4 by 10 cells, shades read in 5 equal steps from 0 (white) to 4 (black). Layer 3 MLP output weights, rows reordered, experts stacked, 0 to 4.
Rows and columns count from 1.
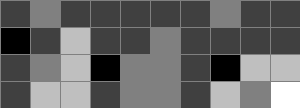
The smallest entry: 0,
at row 4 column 10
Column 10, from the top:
3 3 1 0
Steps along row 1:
down up same same same same down up same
